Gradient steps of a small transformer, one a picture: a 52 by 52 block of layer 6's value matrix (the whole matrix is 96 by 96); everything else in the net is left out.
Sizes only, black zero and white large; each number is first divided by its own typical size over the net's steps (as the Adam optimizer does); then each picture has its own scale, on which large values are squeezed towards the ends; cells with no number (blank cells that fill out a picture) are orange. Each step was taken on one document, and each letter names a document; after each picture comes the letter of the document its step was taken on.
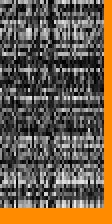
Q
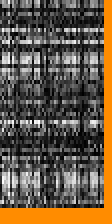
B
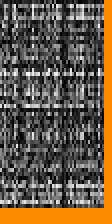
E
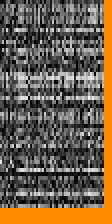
Q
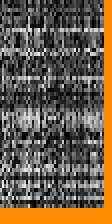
B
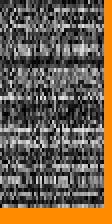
Q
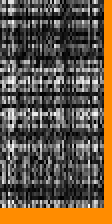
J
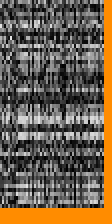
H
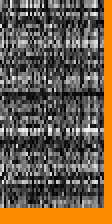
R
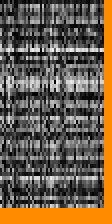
H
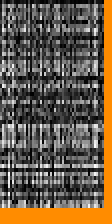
J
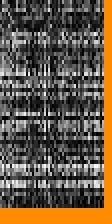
R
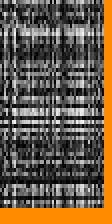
E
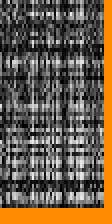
E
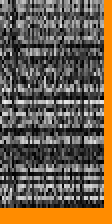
H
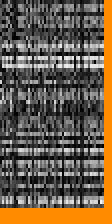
H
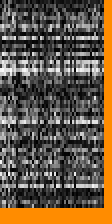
J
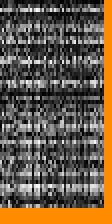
B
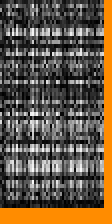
E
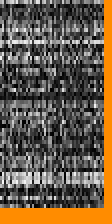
B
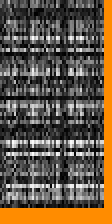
E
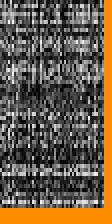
J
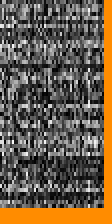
R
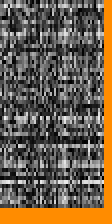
Q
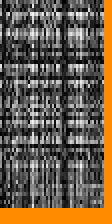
E
